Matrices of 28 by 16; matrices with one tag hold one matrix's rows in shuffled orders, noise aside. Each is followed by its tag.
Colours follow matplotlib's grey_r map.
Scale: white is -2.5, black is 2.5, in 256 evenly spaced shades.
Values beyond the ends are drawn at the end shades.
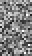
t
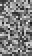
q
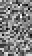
q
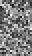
q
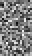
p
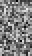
t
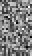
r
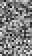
t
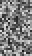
p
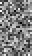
p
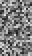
p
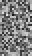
r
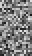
t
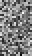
p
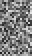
r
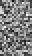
t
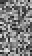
q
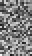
q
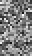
q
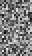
r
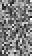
r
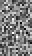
r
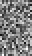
r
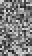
t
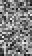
t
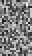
r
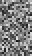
r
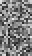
p
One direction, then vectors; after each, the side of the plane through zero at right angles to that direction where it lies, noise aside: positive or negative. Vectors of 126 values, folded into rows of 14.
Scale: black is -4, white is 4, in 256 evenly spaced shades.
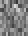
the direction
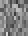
positive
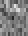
positive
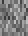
positive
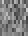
negative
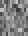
negative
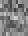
positive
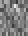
positive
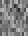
negative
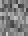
positive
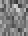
positive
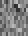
negative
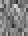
positive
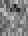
negative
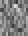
positive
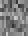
positive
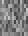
negative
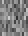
negative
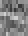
positive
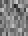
negative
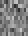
negative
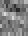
negative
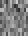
negative
